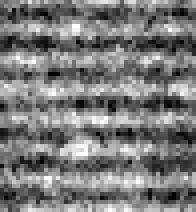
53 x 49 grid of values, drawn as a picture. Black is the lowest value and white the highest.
Stripes: horizontal, repeating 7 times. Grain: streaks across. Slope: none. Ninth with the highest average: bottom middle. Odd rows or columns: none.
